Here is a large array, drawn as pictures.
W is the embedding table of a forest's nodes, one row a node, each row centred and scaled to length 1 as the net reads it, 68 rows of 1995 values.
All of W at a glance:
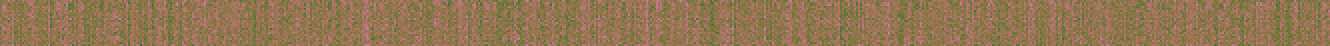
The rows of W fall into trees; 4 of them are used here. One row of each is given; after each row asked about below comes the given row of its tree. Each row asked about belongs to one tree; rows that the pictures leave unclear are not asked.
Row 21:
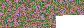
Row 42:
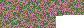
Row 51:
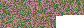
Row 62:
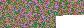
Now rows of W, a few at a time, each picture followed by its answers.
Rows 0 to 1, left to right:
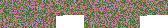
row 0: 51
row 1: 62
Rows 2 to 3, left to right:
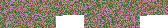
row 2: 62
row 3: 21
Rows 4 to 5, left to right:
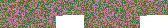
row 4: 21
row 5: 62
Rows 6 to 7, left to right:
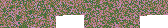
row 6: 21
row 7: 21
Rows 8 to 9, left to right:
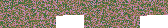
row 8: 21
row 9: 21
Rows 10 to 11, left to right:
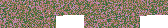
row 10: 51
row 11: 51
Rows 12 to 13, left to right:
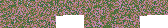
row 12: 21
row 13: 21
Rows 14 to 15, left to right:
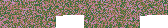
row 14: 51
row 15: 62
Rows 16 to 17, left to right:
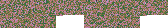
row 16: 51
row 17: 42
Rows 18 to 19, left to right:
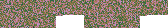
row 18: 42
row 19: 62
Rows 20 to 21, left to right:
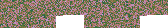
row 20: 21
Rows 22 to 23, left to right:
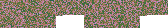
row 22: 42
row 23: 62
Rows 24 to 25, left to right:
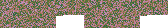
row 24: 42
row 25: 21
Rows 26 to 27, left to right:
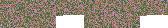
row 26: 42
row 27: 62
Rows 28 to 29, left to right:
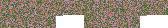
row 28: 62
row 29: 62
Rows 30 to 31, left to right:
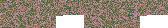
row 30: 21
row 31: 21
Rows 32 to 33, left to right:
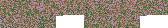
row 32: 51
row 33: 62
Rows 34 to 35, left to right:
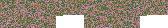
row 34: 21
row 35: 42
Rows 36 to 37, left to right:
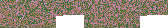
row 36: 21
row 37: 62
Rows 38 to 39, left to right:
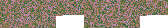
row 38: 62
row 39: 62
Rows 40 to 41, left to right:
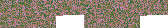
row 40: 21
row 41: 51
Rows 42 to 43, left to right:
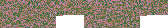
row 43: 51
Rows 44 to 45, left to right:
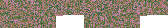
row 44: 51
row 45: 42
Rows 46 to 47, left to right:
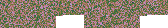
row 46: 62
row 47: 21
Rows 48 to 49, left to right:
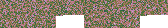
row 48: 62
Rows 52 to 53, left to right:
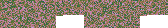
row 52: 21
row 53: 42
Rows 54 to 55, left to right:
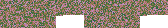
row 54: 42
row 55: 42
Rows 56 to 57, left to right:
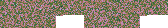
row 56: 62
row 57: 42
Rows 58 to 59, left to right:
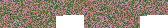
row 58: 51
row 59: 42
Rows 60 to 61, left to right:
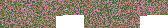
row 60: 62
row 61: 42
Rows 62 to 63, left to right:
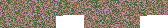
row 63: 21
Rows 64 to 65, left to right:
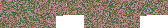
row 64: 42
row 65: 21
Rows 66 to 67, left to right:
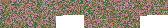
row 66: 62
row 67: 51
